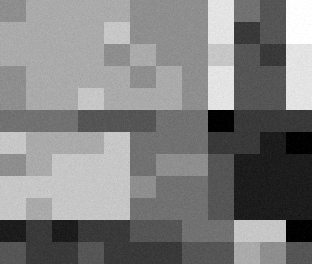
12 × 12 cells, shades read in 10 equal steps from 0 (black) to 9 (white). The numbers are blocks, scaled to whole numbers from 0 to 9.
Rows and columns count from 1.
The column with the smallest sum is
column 11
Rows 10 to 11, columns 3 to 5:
7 7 7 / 1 2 2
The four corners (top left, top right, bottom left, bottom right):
5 9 3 3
